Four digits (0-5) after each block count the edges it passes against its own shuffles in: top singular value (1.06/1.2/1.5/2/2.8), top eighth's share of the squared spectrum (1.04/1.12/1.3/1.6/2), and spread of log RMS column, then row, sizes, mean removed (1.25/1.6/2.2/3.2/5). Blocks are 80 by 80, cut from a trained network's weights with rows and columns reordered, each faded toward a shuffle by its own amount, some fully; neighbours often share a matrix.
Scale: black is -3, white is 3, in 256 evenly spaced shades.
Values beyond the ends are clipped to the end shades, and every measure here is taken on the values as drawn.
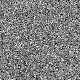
1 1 0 0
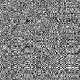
4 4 1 3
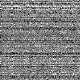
4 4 2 3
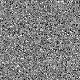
2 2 0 1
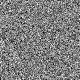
2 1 0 0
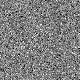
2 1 0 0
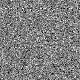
2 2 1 1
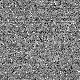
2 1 0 0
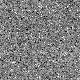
0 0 0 0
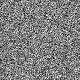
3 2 0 0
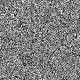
2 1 0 0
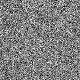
2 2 0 1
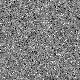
0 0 0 0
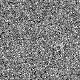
1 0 0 0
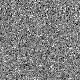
1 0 0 0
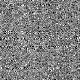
3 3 0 2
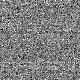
1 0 0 0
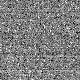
2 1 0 0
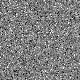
0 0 0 0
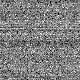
3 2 1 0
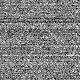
3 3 1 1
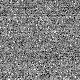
2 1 0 0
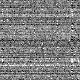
4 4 2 2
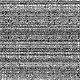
5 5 2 3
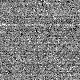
3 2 0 0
